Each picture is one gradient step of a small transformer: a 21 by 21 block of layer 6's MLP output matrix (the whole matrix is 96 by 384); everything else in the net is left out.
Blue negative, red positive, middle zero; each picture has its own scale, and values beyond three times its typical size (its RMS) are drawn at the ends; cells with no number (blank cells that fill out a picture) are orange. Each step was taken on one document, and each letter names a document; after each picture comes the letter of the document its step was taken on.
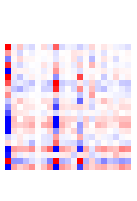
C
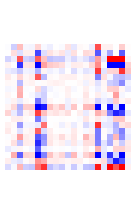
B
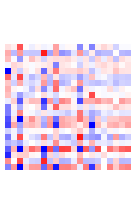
C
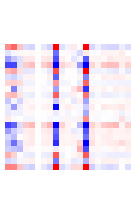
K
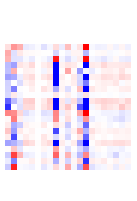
K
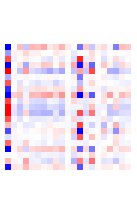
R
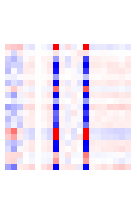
K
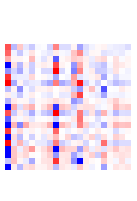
C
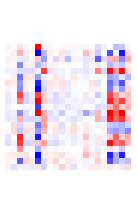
B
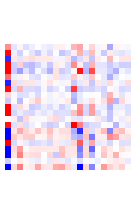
R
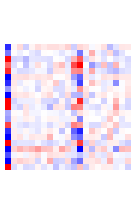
R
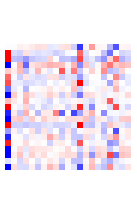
R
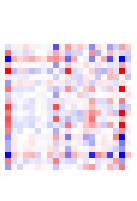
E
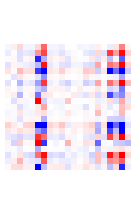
B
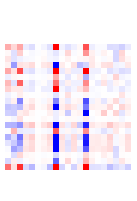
K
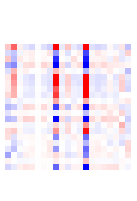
K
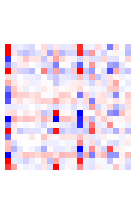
R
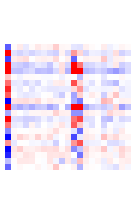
R
